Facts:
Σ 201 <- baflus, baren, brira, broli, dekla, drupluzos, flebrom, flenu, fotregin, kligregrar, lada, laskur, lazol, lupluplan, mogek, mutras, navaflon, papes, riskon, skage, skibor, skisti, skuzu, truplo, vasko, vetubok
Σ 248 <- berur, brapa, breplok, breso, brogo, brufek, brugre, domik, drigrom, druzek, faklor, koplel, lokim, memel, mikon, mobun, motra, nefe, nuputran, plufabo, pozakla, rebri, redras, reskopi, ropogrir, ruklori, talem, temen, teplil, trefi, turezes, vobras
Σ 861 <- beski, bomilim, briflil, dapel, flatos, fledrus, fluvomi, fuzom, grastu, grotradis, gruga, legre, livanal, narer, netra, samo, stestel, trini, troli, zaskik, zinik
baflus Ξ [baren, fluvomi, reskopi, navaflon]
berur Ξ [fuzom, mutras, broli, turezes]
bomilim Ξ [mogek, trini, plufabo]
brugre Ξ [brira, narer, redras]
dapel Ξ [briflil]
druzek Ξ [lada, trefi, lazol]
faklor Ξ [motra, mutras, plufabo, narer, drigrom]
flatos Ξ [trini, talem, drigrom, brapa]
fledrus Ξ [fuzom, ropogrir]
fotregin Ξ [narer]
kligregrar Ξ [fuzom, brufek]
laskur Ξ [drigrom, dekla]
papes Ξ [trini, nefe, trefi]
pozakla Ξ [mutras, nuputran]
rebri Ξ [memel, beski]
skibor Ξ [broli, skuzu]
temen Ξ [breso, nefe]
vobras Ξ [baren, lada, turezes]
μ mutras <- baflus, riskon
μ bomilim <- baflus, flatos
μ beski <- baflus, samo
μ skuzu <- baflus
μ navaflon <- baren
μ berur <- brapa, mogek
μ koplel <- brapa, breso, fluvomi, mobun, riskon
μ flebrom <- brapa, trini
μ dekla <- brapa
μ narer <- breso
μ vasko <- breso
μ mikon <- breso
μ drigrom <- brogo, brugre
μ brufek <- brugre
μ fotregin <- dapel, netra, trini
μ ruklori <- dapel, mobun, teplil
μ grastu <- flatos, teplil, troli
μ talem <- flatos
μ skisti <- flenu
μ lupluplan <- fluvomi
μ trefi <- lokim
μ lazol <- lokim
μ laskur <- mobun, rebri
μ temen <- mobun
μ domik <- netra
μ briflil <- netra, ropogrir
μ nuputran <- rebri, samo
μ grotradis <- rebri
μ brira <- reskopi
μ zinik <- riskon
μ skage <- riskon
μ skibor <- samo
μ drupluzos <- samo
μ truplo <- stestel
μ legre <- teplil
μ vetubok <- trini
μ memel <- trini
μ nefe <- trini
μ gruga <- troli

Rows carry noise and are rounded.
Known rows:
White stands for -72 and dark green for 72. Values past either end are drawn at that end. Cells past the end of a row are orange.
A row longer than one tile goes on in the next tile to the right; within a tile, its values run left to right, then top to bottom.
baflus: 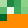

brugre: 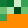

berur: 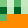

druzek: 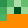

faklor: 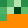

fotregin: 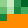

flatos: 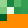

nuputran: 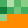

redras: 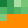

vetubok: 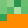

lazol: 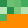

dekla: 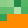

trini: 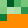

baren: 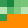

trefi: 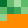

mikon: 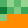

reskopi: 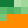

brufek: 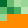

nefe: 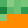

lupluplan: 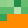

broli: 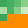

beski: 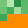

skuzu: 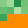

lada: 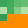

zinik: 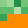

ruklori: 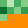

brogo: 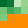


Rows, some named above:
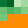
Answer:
lokim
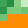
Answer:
ropogrir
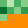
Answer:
ruklori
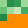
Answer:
fluvomi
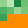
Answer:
mutras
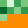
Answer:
koplel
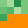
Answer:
skuzu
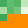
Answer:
fuzom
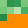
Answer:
mogek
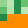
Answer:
skibor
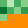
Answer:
ruklori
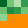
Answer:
drigrom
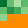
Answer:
trefi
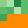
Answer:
flebrom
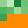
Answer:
mutras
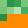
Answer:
mogek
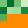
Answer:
mobun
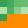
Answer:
lada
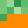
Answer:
drupluzos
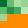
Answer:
brufek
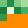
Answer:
rebri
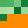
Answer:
papes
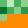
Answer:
ruklori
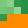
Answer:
narer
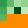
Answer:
vobras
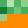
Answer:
nuputran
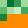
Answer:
riskon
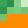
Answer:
ropogrir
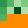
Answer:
pozakla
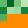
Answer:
brapa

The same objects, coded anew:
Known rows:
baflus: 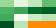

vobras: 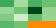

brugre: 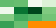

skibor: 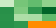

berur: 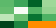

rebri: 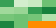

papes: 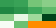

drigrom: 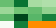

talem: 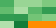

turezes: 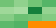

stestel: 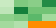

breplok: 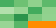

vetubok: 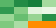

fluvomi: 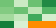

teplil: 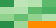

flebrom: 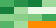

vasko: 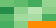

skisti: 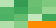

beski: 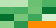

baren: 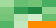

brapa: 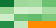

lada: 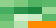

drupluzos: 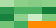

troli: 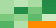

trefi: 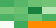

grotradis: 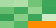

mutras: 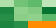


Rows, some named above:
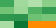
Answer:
talem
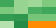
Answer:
talem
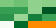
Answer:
bomilim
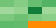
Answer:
turezes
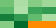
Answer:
nuputran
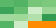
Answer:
mogek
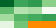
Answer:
nefe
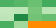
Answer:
ropogrir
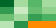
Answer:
temen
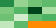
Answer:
druzek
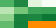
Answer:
faklor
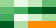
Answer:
baflus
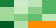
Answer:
mobun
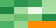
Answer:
dekla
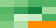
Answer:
lada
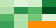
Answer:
samo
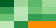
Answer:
temen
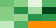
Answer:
flatos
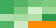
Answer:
mogek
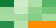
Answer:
breso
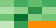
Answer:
brufek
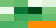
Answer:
brugre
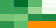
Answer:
fotregin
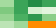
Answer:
briflil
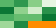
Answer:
laskur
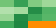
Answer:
pozakla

